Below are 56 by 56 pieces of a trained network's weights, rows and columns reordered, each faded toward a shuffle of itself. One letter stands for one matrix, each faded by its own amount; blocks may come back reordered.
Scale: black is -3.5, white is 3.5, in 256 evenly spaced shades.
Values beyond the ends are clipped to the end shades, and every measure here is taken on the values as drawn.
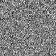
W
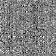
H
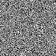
W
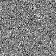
W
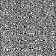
H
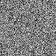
W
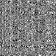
H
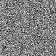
W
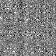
H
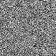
W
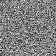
W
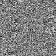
W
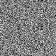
W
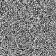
W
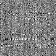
H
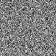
W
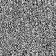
W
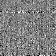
H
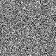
W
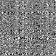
H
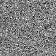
W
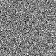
W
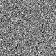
W
